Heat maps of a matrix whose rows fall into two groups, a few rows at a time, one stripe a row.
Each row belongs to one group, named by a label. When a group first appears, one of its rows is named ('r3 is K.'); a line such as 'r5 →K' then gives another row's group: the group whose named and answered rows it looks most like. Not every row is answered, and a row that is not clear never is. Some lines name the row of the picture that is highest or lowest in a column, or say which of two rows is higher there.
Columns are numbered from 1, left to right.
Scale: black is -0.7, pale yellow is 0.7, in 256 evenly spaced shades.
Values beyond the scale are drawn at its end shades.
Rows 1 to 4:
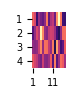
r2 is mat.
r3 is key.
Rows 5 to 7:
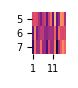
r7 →mat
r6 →mat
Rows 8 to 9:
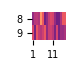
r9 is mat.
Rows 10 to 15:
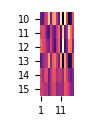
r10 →key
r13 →key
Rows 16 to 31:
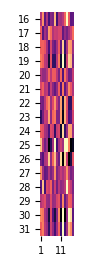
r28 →mat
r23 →key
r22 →key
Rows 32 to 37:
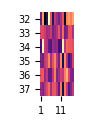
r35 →key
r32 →mat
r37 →key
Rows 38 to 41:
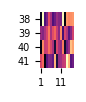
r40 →mat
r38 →mat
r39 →key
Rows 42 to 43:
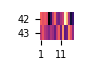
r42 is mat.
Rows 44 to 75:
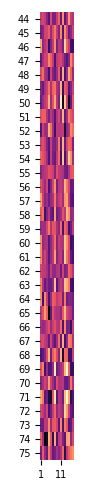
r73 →key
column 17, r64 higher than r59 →No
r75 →mat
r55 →mat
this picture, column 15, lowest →50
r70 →mat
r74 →mat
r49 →key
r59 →key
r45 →key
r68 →key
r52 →mat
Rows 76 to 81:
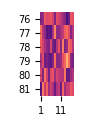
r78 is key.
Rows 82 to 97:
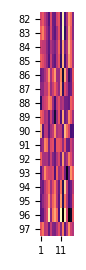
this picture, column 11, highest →96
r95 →key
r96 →key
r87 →key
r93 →mat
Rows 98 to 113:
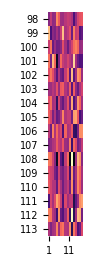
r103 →key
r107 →key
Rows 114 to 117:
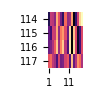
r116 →key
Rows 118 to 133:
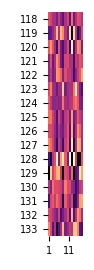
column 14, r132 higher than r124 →No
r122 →mat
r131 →mat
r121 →mat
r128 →key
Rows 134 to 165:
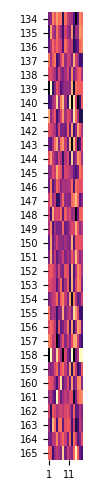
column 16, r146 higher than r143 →Yes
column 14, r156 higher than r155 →No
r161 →mat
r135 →mat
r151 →mat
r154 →key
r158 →mat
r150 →mat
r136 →mat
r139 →mat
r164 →key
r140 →key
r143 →key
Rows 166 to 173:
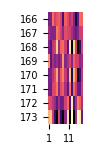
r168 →key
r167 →mat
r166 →mat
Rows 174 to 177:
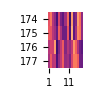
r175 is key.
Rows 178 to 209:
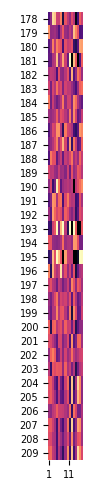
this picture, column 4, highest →178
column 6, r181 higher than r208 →No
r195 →mat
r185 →key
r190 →mat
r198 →key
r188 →mat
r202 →mat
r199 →key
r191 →mat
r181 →key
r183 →mat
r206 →key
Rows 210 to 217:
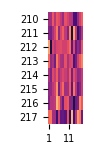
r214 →key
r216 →mat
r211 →key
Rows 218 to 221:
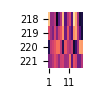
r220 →mat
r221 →key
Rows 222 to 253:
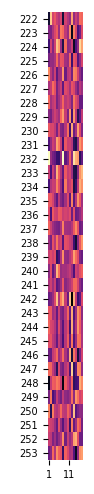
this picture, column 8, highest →232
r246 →key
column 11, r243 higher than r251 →Yes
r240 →mat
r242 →key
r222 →mat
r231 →mat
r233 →mat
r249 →mat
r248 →mat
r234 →mat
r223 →key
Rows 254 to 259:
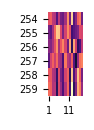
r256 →key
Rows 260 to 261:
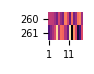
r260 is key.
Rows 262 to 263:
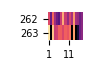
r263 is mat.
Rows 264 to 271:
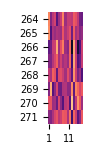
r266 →key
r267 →key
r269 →mat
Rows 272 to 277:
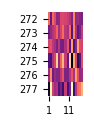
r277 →mat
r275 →key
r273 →key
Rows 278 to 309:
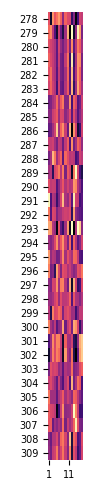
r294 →key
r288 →mat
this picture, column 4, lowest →296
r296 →mat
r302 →mat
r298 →key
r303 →mat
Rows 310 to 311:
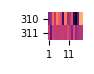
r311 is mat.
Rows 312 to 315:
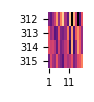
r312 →key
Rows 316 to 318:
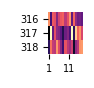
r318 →mat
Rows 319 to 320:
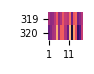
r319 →key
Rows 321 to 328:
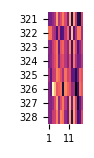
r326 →mat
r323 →key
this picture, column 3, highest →326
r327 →key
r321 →key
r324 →key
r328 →key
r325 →mat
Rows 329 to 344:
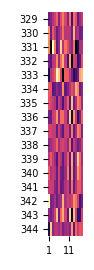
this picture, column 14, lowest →331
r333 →mat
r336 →key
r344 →mat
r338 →key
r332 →key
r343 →key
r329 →key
